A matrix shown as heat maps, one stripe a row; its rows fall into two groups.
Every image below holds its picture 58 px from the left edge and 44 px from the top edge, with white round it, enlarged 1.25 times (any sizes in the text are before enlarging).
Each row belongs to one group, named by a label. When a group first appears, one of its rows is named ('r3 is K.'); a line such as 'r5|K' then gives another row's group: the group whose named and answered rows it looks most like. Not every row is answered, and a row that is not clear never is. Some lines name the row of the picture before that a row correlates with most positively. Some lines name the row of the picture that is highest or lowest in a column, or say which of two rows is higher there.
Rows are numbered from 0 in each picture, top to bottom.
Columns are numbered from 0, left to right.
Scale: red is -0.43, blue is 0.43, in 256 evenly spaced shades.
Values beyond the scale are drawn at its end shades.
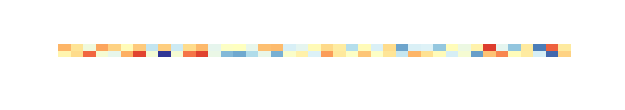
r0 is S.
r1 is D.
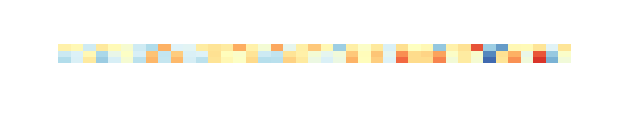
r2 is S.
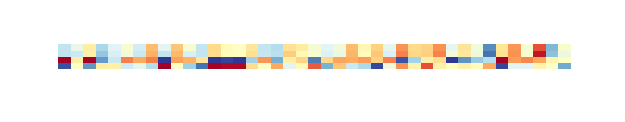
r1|S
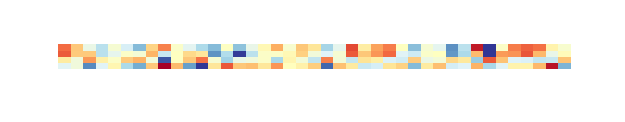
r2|D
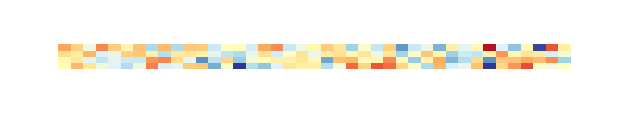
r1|D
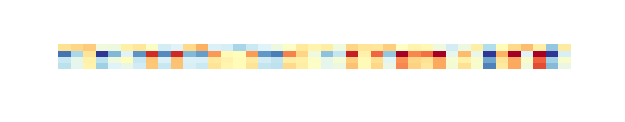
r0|D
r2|S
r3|S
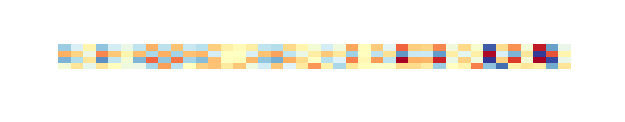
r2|S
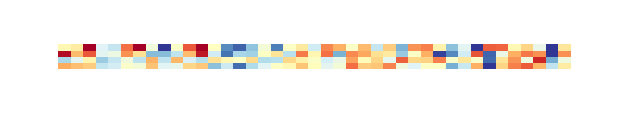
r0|D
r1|D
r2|S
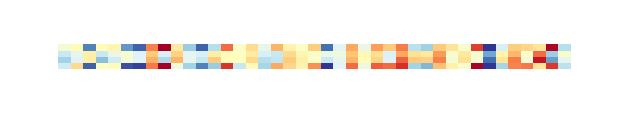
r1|S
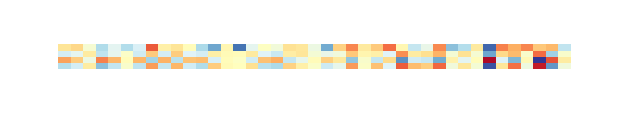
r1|S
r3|S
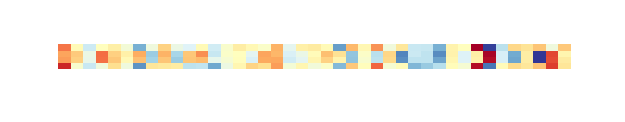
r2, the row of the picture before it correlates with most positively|2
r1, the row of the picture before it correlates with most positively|2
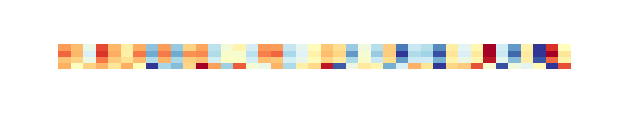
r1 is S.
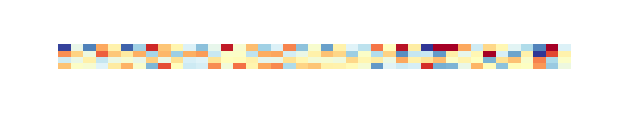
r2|S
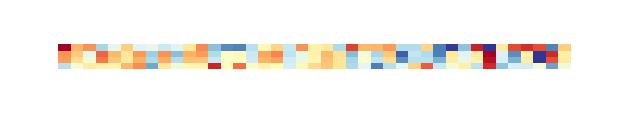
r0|D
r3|D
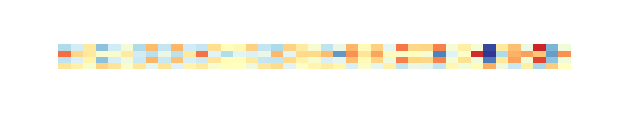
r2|S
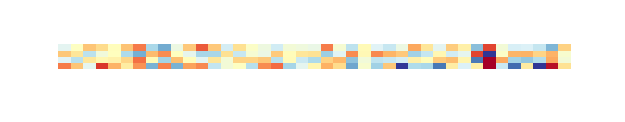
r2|D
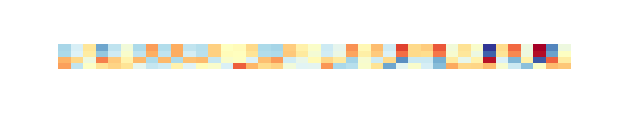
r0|S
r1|S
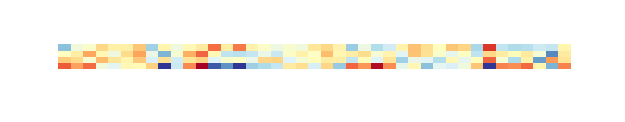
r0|D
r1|D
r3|D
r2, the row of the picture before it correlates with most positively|2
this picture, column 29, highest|3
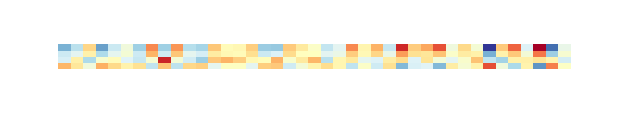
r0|S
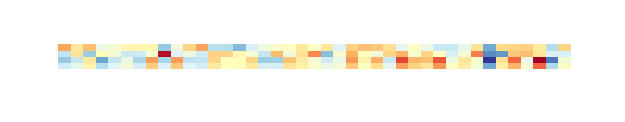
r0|D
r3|S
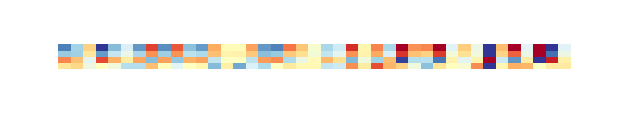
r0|S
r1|S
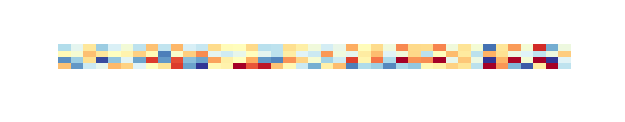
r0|S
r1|D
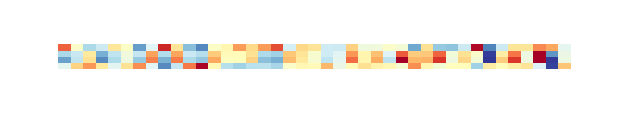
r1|S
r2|S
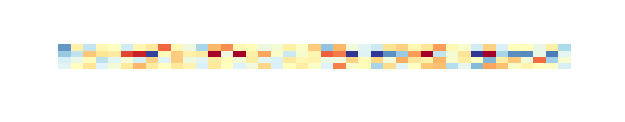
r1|D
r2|S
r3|D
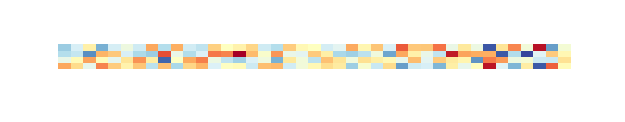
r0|S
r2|D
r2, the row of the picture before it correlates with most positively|3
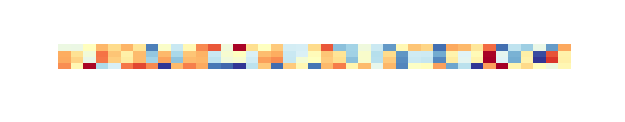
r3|D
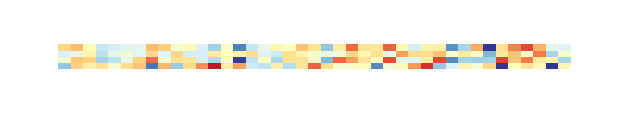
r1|S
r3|D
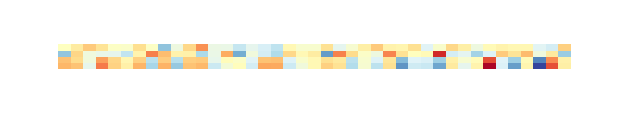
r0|D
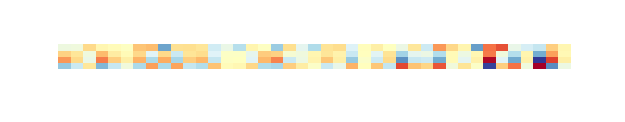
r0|D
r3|S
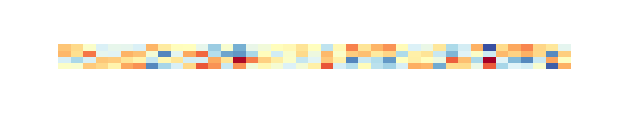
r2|D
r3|D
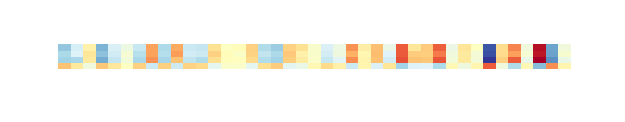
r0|S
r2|S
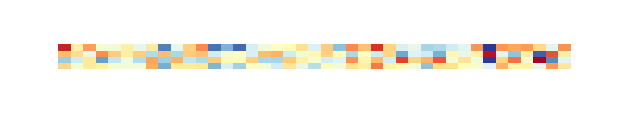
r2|S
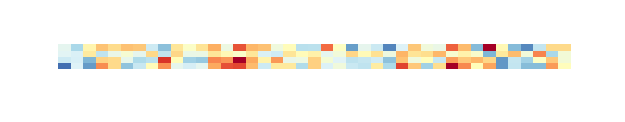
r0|D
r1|S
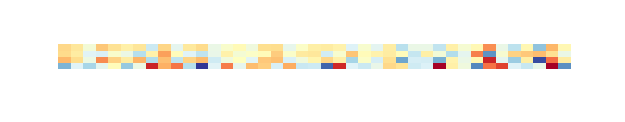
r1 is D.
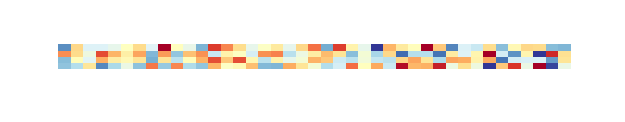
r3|S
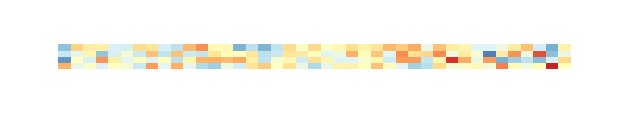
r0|D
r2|D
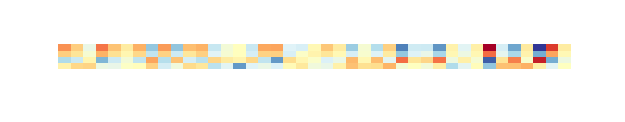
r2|S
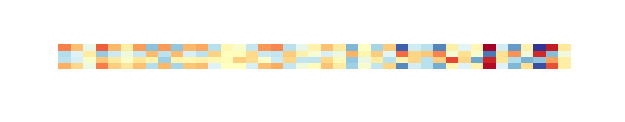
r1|S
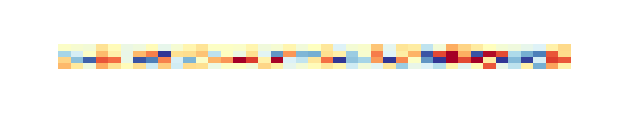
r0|D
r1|D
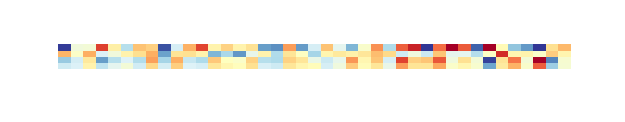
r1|D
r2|S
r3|S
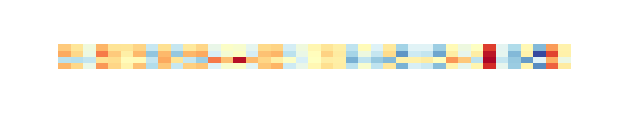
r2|D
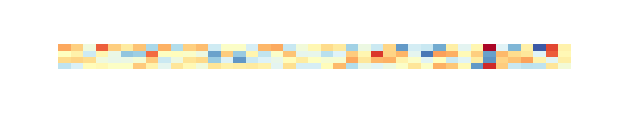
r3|D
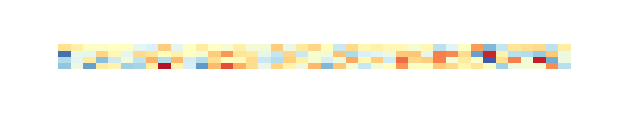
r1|D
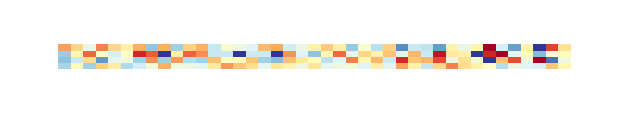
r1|D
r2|S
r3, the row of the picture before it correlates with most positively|3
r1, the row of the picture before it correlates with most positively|1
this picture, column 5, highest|3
